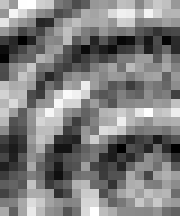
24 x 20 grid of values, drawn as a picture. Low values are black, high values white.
There is no overall slope. Stripes running across repeat 2 times from top to bottom. Overall the values sit about 50% of the way up the scale. Concentric rings centre on the bottom right.
